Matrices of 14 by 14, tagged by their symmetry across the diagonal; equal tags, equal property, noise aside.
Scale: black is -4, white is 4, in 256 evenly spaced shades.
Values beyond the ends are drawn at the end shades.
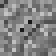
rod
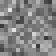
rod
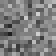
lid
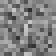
lid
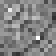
rod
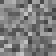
lid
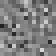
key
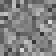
rod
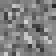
key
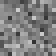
key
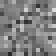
key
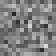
lid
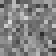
lid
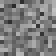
lid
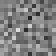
key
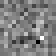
key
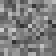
lid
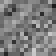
rod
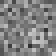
rod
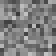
key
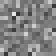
rod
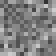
rod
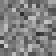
lid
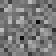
rod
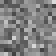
lid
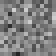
key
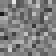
key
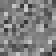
rod
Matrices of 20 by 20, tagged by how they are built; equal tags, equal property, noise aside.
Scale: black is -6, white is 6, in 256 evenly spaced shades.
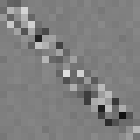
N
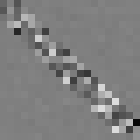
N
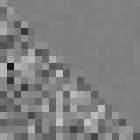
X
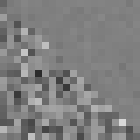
X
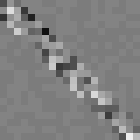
N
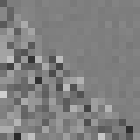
X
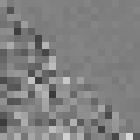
X
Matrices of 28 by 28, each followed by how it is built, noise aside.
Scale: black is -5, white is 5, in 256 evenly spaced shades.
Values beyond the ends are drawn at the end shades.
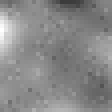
smooth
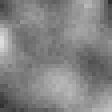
smooth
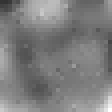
smooth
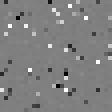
sparse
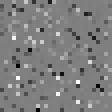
sparse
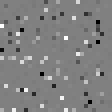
sparse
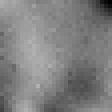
smooth
